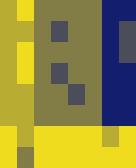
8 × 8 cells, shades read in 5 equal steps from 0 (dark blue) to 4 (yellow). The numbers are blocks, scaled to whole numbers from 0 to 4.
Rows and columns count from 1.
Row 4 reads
3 4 2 1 2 2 0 0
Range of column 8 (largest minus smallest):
4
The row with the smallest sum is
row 5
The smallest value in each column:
3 2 2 1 1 2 0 0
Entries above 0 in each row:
6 7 7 6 6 6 8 8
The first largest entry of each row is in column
2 1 2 2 1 1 1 1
